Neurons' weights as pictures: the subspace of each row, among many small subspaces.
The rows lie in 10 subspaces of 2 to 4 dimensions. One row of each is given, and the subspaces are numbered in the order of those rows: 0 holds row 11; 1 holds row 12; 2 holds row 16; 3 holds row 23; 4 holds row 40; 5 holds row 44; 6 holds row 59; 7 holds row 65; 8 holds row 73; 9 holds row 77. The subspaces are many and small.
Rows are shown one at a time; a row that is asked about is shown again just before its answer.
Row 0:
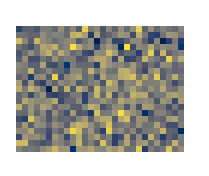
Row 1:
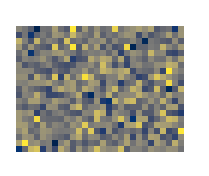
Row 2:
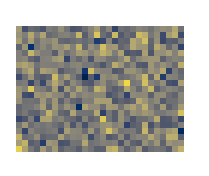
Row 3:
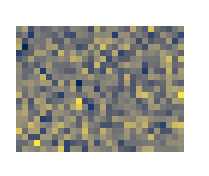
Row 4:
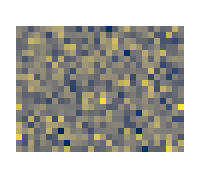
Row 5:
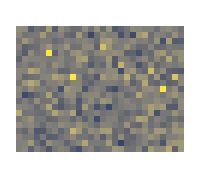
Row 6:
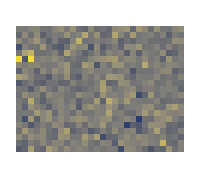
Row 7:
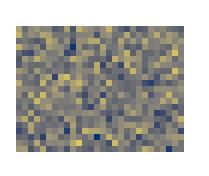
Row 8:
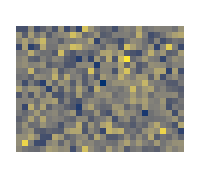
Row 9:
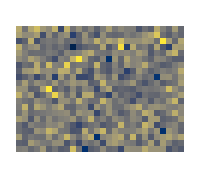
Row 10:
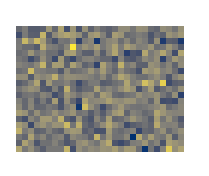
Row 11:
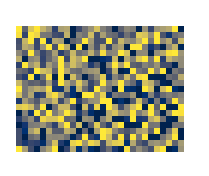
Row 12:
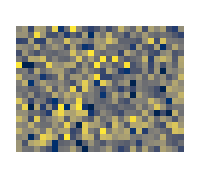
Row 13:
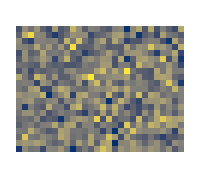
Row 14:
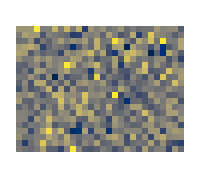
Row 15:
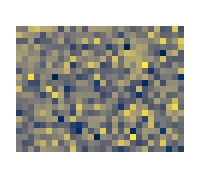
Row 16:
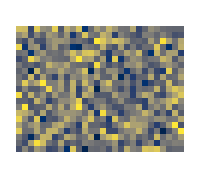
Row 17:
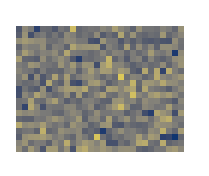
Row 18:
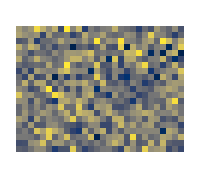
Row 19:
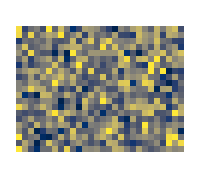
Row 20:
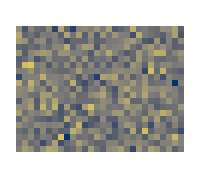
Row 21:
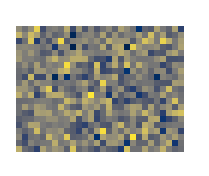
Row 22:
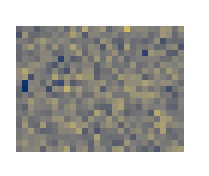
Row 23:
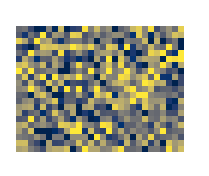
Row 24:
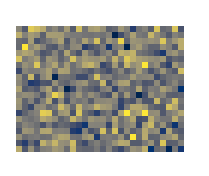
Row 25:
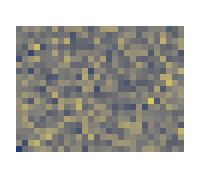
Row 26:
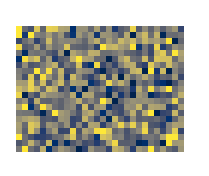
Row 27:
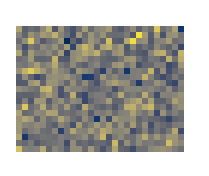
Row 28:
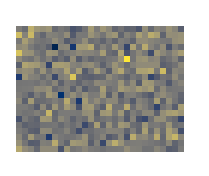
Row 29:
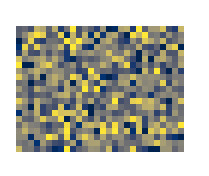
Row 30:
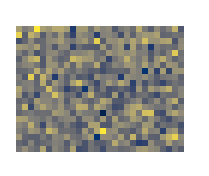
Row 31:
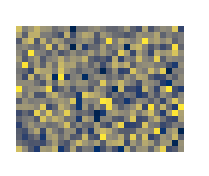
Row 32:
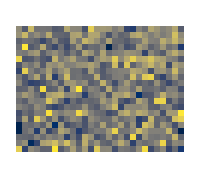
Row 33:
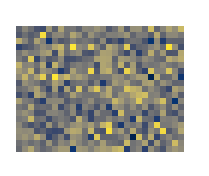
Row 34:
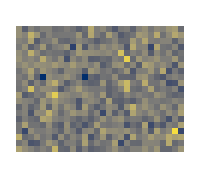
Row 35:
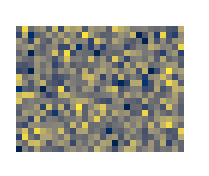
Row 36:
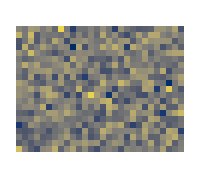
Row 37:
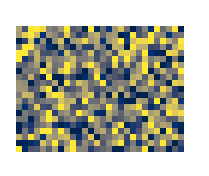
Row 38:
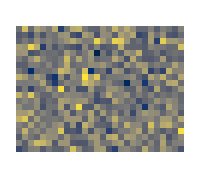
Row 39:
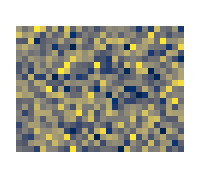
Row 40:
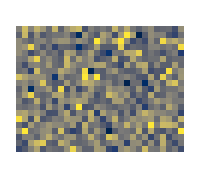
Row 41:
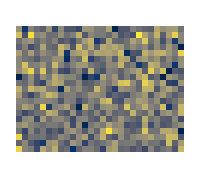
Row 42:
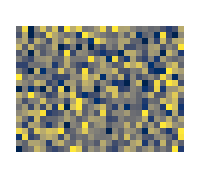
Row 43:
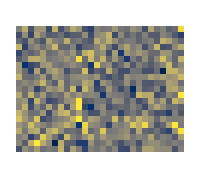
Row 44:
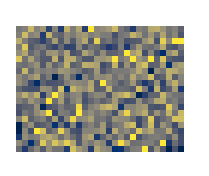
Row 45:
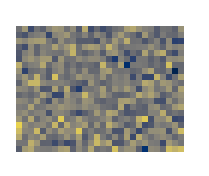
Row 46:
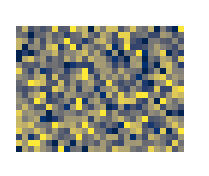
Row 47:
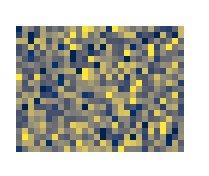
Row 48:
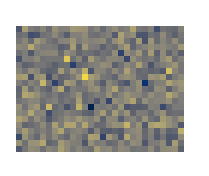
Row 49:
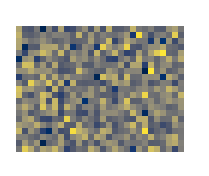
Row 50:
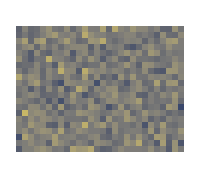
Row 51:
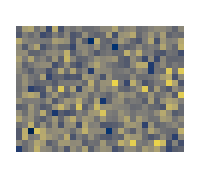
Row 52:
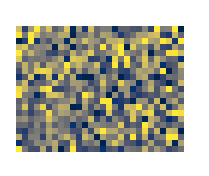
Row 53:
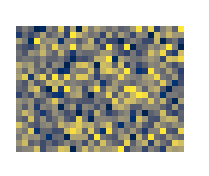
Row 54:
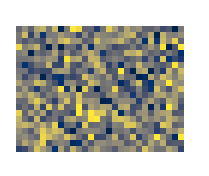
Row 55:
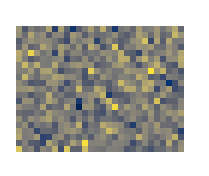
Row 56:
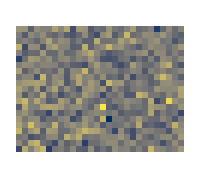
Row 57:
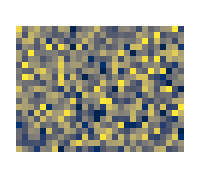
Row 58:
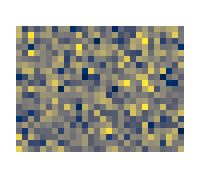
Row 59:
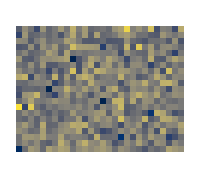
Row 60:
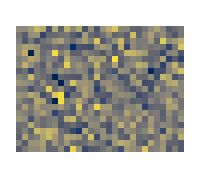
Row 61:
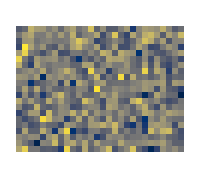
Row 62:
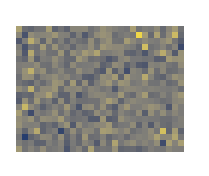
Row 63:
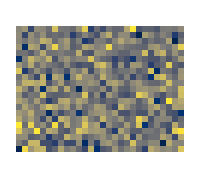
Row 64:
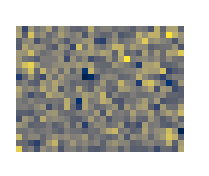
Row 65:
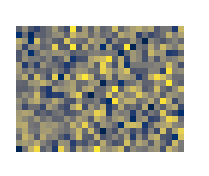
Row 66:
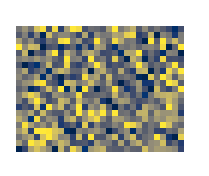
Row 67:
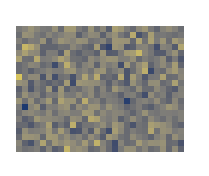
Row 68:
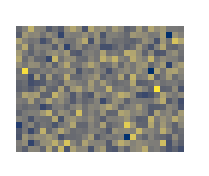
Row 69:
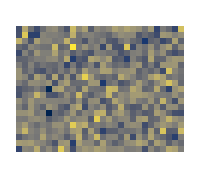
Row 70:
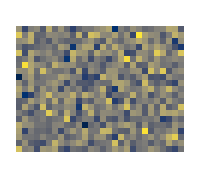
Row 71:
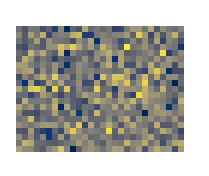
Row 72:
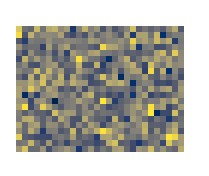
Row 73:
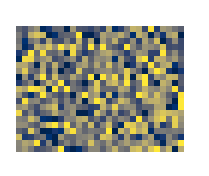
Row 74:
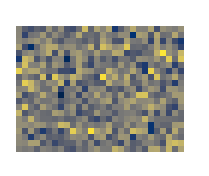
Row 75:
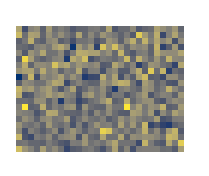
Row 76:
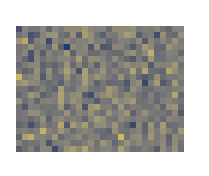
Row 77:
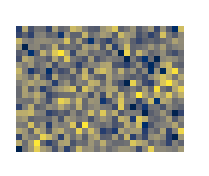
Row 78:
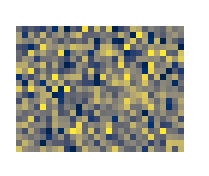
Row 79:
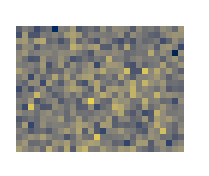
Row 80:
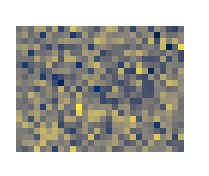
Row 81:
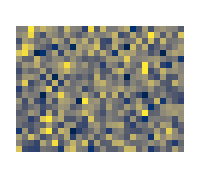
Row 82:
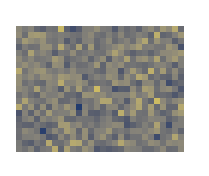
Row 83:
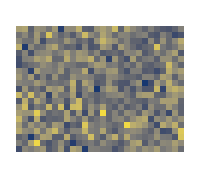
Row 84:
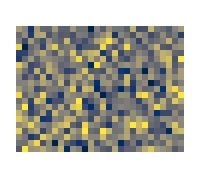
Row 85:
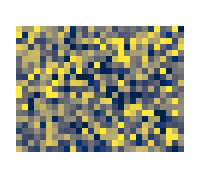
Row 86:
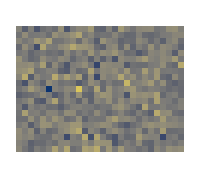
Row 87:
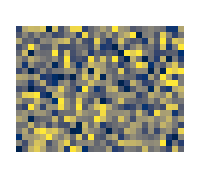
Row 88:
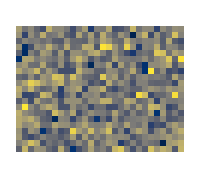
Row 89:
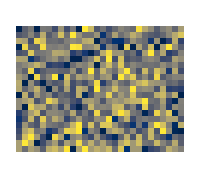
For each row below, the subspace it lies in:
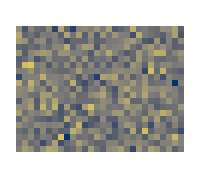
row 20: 1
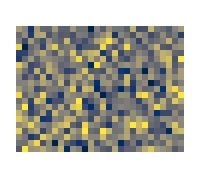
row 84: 1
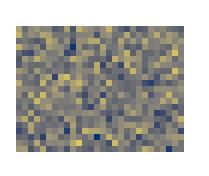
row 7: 5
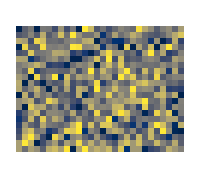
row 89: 2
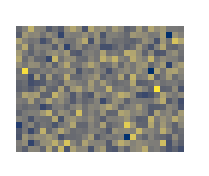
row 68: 5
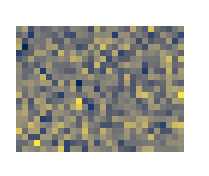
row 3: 1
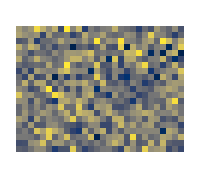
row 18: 3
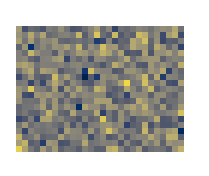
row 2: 4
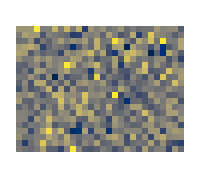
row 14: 2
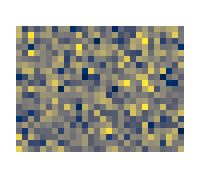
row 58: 4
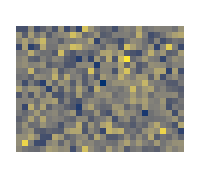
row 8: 2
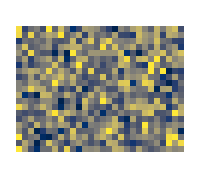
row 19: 9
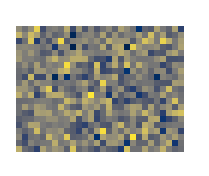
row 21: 7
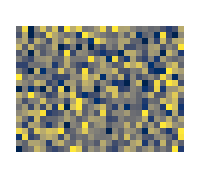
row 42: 8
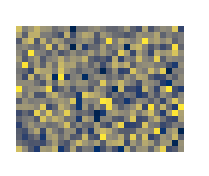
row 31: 0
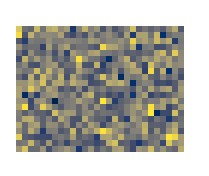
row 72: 9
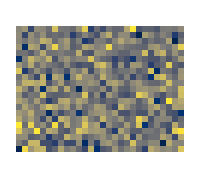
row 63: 5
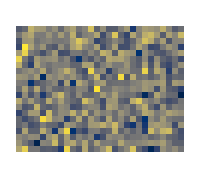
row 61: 1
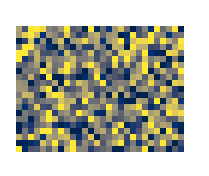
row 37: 3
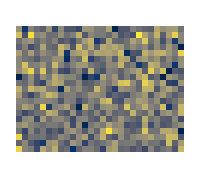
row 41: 2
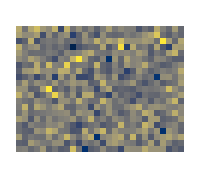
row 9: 3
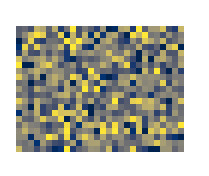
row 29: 1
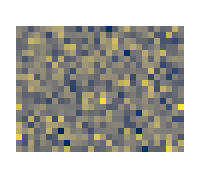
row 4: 5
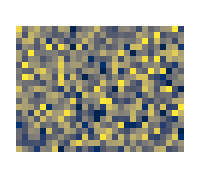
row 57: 0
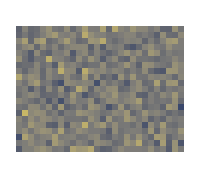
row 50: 8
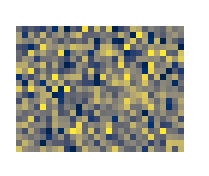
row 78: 2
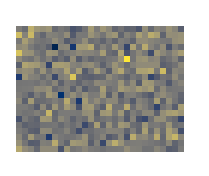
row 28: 1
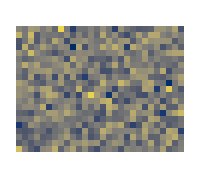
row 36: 7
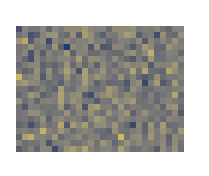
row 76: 8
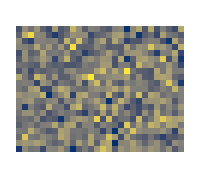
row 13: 8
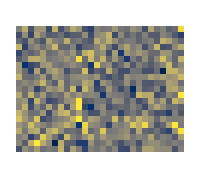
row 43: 1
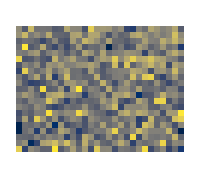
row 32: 5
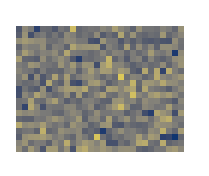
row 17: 9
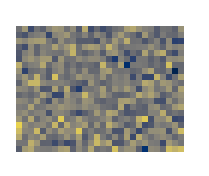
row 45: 5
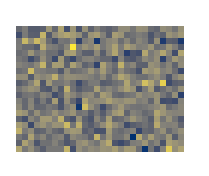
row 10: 5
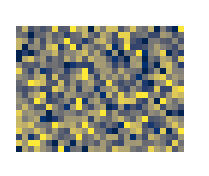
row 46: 3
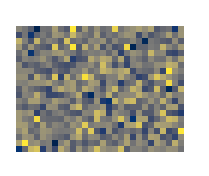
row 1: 7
